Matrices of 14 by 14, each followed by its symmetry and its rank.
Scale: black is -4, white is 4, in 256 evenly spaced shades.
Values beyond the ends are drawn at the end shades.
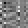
neither, rank two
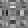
antisymmetric, rank two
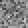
neither, full rank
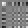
symmetric, rank one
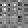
neither, rank two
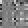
neither, rank two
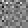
antisymmetric, rank two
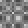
symmetric, rank two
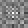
symmetric, rank two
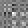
symmetric, rank two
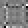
antisymmetric, rank two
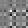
symmetric, rank one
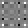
symmetric, rank one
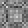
symmetric, rank two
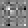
symmetric, rank two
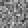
neither, full rank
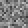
neither, full rank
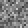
neither, full rank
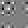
symmetric, rank one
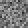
neither, full rank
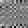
neither, rank two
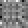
antisymmetric, rank two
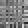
antisymmetric, rank two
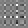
symmetric, rank one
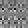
neither, rank two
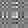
symmetric, rank one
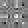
symmetric, rank two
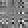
antisymmetric, rank two
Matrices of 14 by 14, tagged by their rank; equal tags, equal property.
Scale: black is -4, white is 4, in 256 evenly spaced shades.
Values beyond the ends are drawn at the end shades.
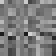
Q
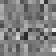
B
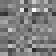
B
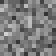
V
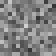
V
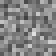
V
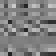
Q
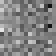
B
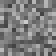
V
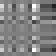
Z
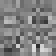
B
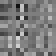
Q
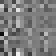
Q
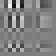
Z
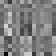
Q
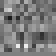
B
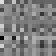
Q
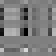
Z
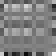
Z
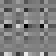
Z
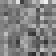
B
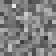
V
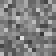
V
